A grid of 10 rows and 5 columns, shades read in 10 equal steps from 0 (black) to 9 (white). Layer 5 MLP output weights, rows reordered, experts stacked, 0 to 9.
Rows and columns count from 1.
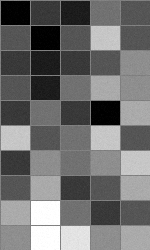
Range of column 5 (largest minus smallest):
4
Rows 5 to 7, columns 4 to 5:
0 6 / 7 3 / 5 7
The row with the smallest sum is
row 1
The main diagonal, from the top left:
0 0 2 6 6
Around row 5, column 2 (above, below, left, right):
1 3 2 2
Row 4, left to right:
3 1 4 6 5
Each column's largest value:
7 9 8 7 7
